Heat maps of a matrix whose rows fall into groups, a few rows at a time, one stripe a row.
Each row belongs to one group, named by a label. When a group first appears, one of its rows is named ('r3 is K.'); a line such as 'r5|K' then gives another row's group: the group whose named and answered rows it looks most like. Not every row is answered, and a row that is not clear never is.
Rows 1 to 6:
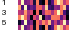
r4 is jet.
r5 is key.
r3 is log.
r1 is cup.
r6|cup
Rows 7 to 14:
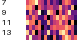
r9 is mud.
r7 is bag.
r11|jet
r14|cup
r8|jet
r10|log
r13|jet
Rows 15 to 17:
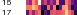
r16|bag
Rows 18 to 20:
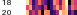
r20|jet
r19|cup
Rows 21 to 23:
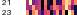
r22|log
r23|key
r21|cup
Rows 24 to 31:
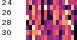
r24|cup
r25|key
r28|mud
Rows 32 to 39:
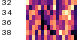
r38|jet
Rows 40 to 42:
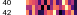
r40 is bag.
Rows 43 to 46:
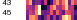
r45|mud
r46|bag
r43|cup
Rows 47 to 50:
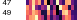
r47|log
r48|jet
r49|bag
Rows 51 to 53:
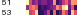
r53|bag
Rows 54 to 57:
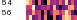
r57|cup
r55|key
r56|log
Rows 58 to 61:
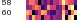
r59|key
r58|bag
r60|cup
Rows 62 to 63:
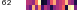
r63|key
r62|mud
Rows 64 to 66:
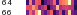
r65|log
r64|mud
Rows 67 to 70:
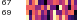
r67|bag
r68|jet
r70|log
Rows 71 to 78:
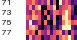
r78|mud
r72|mud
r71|jet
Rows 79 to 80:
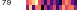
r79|bag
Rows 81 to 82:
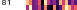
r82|cup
